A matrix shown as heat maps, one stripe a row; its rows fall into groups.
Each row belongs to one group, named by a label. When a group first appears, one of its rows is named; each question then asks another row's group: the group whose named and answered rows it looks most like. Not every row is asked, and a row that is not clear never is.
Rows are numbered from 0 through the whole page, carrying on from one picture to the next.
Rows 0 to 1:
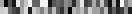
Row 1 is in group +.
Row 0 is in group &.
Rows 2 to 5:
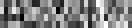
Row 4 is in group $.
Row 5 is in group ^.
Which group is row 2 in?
^
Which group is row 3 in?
^
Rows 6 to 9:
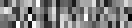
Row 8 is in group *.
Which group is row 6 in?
*
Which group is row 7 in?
+
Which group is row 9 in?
&
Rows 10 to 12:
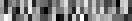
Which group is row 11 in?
*
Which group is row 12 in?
+
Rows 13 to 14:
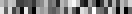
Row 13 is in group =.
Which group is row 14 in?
$
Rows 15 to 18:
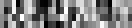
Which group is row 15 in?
*
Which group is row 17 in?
*
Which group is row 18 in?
^
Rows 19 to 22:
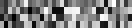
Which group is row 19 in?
$
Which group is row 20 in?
=
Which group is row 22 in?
$
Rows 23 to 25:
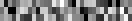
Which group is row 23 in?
*
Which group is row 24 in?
&
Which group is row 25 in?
=
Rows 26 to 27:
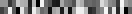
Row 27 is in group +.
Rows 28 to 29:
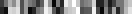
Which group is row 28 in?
=
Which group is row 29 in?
=
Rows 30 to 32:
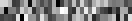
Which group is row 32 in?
&
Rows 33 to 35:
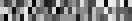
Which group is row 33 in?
$
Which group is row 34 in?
+
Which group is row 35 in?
$
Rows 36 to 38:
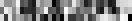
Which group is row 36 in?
=
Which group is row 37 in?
=
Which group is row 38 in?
^
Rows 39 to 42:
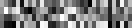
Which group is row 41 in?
*
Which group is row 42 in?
&
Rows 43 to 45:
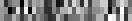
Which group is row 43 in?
^
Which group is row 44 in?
&
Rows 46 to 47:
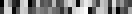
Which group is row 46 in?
+
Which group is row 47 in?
+
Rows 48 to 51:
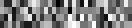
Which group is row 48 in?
^
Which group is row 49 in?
+
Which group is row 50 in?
$
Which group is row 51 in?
=
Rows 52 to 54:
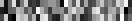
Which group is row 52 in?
^
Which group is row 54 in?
&
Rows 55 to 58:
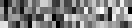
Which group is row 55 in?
$
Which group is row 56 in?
^
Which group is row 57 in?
=
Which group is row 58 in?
+
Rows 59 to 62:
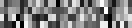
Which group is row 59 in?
^
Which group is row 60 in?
=
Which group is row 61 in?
*
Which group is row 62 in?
&
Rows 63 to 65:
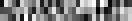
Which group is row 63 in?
+
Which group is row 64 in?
*
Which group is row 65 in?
&
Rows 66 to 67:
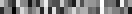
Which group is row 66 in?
&
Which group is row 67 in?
+
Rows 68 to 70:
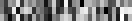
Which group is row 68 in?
^
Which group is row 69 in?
*
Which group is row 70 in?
&
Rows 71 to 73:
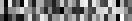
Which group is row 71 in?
$
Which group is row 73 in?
$
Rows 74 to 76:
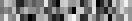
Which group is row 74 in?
=
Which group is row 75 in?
*
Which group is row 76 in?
=
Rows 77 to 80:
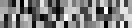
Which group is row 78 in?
=
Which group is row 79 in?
*
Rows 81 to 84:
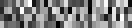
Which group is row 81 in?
^
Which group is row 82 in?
+
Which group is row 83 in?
$
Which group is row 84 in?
^
